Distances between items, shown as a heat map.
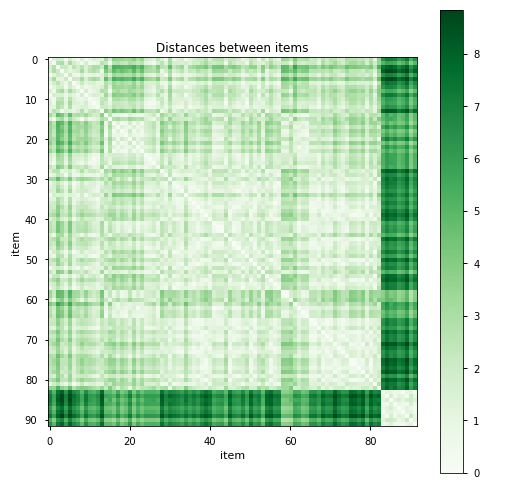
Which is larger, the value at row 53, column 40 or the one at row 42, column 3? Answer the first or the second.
the second
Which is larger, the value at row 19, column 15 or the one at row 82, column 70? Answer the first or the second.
the first
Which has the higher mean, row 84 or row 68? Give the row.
84
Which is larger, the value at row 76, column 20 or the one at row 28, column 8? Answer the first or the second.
the second
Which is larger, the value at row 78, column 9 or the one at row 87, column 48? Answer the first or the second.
the second
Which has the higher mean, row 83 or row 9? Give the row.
83
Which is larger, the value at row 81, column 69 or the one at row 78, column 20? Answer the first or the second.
the second
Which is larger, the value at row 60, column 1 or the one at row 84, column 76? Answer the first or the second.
the second
